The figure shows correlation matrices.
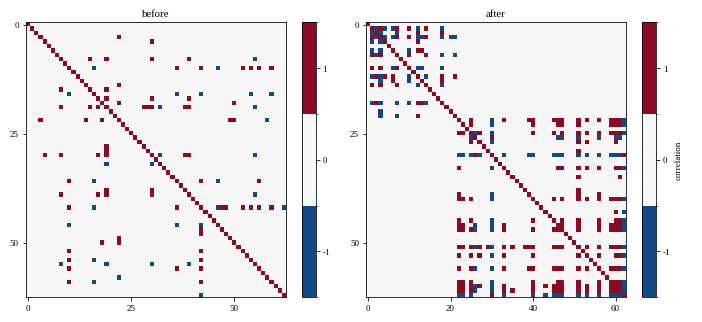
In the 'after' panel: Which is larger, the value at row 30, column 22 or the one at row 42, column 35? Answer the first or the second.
the second
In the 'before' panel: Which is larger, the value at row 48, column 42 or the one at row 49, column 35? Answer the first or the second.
the first
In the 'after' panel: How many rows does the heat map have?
63
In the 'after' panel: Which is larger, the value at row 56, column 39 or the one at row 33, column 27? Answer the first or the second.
the first
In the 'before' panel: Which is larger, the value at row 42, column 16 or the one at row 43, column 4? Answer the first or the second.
the second
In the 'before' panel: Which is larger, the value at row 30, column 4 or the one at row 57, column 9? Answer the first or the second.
the first
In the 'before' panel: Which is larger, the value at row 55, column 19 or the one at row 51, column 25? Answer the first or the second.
the second
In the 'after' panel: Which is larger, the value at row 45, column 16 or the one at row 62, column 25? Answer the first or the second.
the first
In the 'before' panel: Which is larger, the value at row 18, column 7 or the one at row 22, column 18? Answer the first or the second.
the second
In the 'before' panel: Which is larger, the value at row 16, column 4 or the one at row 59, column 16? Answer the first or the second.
the first
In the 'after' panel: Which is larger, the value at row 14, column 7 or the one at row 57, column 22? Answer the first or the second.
the first
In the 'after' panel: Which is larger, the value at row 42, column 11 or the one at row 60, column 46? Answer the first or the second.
the second
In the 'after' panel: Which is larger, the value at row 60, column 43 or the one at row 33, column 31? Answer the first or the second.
the first
